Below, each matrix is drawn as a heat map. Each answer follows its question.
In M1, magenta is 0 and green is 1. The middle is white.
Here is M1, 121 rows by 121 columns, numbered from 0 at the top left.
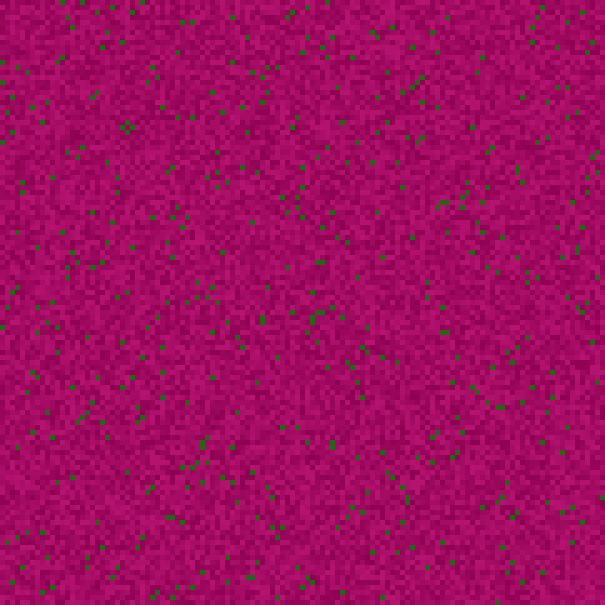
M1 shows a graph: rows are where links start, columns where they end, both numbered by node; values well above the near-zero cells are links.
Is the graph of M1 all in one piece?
yes
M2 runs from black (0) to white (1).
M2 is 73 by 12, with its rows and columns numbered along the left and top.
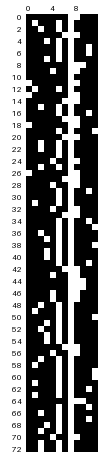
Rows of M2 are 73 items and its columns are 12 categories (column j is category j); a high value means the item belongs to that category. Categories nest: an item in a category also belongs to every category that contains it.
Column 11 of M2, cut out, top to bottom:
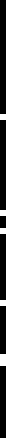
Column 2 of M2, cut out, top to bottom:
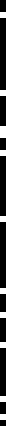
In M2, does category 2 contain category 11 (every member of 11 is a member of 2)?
no
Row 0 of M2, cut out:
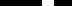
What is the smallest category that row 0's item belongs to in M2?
8
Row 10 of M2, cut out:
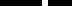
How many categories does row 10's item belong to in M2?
1
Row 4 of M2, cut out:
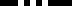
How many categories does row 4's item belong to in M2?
3
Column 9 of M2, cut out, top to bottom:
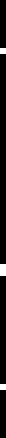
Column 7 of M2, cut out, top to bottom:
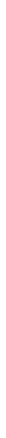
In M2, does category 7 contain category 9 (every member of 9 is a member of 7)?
yes
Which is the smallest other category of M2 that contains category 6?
8
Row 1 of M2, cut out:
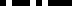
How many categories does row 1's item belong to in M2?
3
